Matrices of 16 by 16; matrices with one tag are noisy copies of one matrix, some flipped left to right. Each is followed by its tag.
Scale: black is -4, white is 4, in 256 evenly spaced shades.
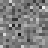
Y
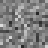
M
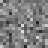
M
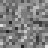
M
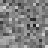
Y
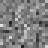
M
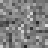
M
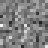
M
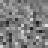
M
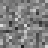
M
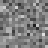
Y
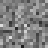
M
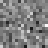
M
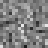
M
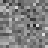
Y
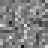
M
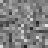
M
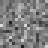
M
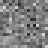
Y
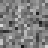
M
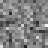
M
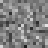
M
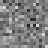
Y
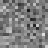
Y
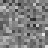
Y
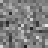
M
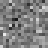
Y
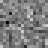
M
